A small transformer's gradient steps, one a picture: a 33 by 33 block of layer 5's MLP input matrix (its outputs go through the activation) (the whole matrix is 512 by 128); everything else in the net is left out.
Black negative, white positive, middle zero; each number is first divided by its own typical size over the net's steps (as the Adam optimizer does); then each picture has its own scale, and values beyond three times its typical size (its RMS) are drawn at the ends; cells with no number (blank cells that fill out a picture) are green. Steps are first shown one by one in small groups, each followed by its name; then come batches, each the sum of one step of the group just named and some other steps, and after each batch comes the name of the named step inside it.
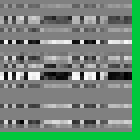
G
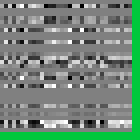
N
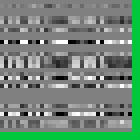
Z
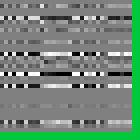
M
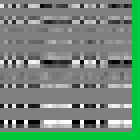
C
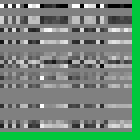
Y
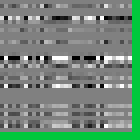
N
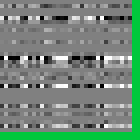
Y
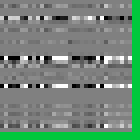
Z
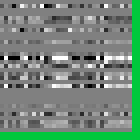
N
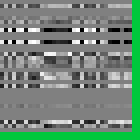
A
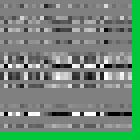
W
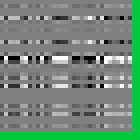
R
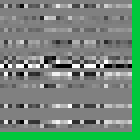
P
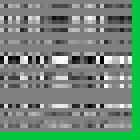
R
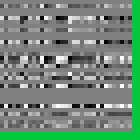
P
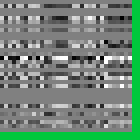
R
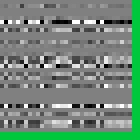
P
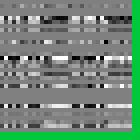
R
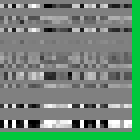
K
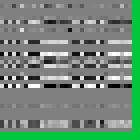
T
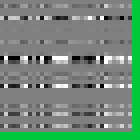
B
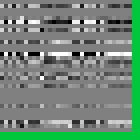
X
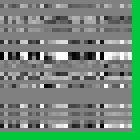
T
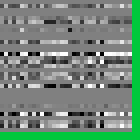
T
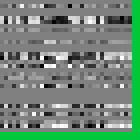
T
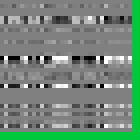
B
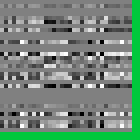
T
